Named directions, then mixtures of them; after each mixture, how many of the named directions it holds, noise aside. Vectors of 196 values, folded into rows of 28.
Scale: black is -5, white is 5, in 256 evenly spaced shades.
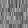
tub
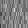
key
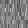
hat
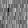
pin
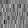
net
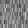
three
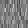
one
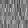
one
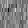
three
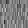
two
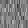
one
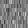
three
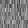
one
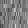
three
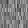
two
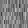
two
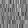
one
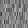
three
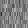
three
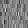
three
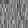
two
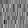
one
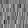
one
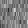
two
